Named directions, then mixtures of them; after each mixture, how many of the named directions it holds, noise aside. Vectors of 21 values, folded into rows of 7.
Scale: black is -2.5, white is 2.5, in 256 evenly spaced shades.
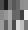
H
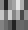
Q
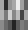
one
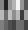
one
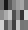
two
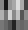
one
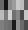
two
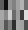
two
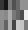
one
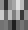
one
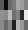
two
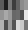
one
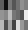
one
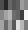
one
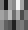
one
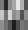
one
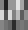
one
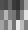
two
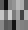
two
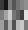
one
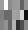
one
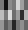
two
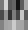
one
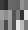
one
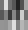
one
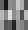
two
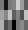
two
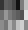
two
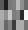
two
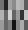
two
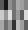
two
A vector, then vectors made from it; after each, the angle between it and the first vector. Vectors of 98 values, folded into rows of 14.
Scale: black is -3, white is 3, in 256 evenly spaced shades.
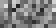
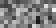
orthogonal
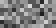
partly aligned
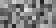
partly aligned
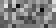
nearly parallel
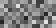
orthogonal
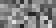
orthogonal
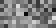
partly opposed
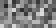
nearly opposite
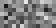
orthogonal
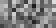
nearly parallel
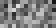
nearly opposite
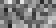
orthogonal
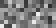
partly opposed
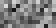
nearly parallel
